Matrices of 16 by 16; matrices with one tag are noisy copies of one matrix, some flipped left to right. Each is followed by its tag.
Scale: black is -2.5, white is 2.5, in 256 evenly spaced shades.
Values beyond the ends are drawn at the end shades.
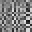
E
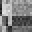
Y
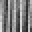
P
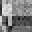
Y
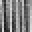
P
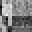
Y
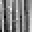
P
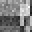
Y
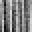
P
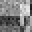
Y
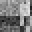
Y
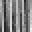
P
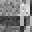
Y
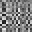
E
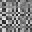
E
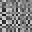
E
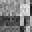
Y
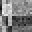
Y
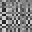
E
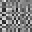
E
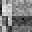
Y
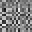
E
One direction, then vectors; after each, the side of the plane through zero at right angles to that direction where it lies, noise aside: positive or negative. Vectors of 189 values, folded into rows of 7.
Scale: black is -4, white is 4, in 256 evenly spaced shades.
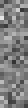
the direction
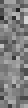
negative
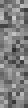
positive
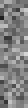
negative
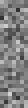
negative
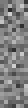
positive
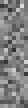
positive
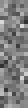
negative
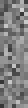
negative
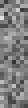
positive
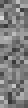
positive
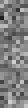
negative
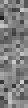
negative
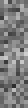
negative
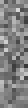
positive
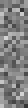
positive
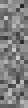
negative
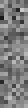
negative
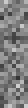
negative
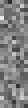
positive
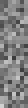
positive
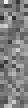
negative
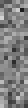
positive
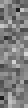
negative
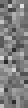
positive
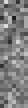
negative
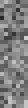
negative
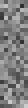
negative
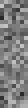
negative
